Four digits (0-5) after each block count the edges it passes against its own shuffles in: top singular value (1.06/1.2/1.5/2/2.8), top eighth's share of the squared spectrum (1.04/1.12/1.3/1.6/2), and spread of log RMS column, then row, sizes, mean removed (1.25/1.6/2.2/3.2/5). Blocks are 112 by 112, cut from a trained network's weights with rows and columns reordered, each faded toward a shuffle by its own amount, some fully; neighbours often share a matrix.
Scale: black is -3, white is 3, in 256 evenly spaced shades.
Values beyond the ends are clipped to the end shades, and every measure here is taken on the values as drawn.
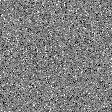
0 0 0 0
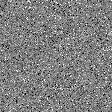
0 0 0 0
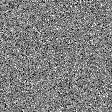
0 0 0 0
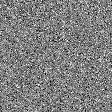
0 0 0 0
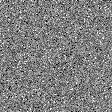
0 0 0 0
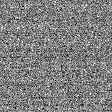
2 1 0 0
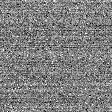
3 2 1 1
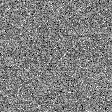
1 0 0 0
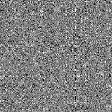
4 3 2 2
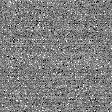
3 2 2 0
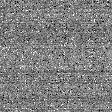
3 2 1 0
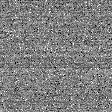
2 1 1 0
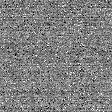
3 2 1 1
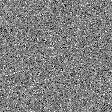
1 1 0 0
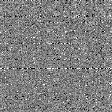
3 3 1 3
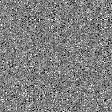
2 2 1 2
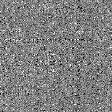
3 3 1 2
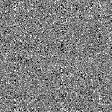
3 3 2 1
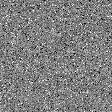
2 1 0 0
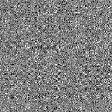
4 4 3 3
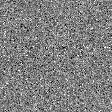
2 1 0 1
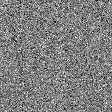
1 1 0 0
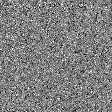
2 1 0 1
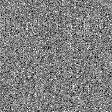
2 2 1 2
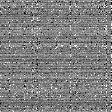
4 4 3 2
